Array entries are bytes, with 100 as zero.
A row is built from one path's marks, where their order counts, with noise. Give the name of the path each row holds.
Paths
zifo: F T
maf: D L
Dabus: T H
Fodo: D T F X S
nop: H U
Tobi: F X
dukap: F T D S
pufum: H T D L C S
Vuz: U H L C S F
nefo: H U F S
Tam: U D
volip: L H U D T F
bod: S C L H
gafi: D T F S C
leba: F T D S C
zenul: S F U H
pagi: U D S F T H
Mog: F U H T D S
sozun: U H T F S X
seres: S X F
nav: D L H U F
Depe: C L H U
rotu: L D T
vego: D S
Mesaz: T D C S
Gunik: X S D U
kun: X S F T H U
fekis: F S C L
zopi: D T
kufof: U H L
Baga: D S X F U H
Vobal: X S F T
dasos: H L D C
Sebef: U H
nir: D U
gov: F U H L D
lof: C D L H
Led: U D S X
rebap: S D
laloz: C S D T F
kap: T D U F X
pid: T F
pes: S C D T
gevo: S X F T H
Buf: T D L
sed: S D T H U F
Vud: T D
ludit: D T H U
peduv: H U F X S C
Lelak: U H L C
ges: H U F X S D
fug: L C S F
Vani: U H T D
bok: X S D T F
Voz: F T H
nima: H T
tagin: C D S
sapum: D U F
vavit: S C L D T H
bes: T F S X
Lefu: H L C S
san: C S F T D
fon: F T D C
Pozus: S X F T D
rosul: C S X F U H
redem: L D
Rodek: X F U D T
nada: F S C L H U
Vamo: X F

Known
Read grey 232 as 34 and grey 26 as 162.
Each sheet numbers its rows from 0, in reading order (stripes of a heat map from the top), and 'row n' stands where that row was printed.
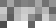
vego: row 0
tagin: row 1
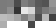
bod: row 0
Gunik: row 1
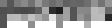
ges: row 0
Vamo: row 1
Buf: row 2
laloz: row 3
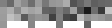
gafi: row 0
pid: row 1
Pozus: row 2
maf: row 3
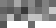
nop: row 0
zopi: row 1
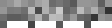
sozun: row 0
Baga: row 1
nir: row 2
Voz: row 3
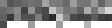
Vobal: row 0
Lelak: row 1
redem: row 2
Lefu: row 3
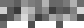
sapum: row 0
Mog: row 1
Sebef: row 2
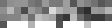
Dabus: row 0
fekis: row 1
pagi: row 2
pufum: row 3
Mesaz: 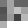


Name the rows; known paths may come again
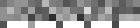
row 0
Dabus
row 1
Lelak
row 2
bok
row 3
nir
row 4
ges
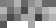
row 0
Mog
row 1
leba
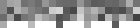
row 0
rosul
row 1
fekis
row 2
sapum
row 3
Vud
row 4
Sebef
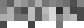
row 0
ludit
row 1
vego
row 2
lof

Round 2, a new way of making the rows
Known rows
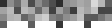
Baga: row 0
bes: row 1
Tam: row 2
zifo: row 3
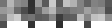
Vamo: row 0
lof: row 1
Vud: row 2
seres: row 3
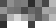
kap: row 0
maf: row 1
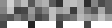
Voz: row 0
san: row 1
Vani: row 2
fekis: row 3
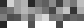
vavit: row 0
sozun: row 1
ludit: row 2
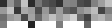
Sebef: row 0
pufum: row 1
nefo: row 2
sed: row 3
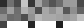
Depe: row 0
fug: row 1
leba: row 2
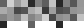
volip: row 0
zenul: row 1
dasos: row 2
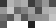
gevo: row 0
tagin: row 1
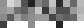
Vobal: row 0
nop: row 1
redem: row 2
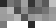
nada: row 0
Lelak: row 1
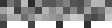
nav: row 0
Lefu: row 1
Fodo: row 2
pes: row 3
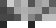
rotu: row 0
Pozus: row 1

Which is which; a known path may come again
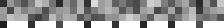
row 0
fug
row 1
zopi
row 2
rosul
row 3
vavit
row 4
Fodo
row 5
Rodek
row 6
rebap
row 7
bod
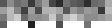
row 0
Tobi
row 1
tagin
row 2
Led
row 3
nir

